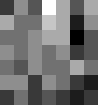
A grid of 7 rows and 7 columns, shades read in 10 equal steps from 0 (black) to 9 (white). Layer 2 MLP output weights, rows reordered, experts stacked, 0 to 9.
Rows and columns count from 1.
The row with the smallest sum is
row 7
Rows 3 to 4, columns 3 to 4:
5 6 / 5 4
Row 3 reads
4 4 5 6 6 0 3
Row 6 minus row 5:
1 2 -3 1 0 -4 -3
